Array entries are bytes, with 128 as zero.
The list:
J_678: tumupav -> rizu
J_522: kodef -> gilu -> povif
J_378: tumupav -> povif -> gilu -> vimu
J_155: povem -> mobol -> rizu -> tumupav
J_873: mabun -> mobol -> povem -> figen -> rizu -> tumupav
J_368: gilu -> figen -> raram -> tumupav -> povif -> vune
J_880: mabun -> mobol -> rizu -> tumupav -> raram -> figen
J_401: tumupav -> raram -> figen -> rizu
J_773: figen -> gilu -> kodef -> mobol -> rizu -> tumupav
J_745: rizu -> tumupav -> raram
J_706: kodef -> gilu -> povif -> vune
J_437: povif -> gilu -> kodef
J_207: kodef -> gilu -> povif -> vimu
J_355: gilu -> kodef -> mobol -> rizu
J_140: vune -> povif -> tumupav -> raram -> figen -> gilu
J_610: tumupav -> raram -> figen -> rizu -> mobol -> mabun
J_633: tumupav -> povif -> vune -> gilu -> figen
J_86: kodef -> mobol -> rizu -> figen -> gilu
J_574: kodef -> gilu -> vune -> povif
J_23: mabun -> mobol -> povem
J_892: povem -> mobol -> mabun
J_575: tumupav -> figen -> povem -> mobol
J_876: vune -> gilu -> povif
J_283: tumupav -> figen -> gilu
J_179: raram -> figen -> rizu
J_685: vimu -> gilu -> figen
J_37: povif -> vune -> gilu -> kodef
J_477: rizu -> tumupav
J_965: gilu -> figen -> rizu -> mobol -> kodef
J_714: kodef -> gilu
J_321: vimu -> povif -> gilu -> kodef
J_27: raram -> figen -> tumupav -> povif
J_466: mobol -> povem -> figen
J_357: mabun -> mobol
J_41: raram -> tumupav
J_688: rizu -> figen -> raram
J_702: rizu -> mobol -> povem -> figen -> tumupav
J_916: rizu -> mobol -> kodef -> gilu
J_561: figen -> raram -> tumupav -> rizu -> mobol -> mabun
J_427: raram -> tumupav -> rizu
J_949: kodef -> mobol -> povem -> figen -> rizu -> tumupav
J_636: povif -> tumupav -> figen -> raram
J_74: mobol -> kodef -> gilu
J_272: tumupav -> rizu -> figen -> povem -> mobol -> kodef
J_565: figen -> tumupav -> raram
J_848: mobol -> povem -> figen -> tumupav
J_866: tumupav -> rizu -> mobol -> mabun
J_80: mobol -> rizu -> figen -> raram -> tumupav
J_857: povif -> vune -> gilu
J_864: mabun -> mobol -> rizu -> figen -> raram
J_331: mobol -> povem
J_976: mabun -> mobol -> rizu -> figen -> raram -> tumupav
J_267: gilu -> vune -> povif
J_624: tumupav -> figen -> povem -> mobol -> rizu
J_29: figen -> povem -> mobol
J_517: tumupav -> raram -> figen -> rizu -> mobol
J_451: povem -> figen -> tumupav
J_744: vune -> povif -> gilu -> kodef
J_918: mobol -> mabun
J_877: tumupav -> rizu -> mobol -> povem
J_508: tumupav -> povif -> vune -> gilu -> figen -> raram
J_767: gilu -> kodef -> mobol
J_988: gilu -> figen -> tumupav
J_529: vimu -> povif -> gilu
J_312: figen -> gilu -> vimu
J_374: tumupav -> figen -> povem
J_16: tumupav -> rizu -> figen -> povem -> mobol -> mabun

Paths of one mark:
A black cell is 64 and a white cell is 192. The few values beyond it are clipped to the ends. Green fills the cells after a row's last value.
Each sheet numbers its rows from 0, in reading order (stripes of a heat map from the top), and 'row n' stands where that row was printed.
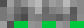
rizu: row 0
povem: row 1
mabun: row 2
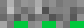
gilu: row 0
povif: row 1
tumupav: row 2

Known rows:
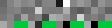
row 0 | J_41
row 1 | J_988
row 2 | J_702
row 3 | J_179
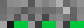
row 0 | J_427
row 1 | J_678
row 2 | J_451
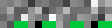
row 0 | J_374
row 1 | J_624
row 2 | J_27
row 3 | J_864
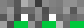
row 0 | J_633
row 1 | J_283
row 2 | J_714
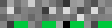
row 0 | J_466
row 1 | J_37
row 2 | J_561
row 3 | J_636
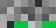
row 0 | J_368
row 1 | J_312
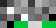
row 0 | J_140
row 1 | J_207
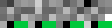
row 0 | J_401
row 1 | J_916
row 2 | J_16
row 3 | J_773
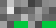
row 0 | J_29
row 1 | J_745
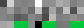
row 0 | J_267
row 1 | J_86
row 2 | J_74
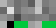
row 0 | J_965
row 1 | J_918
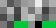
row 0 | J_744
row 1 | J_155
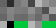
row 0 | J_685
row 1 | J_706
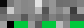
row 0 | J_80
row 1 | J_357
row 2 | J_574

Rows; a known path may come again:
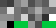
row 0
J_517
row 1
J_508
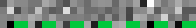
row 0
J_848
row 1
J_368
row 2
J_636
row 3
J_427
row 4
J_378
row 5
J_949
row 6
J_877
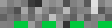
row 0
J_857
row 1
J_565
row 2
J_451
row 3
J_331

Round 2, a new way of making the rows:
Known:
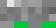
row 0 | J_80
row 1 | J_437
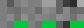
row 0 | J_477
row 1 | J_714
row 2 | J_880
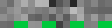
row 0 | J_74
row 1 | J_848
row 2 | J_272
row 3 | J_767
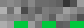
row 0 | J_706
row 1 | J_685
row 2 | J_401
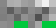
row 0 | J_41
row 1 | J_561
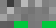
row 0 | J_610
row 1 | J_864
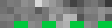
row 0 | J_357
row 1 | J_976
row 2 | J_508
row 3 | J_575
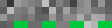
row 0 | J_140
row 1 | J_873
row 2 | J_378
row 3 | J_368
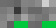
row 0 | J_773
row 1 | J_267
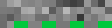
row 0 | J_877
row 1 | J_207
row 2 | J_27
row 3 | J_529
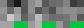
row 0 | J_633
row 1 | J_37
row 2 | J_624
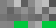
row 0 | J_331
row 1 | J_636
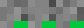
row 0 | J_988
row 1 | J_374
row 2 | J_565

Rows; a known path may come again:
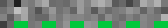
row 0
J_272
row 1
J_23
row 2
J_312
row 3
J_41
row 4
J_29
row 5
J_744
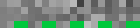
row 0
J_688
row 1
J_678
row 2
J_702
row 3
J_368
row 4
J_355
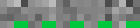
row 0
J_466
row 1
J_866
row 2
J_477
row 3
J_374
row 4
J_876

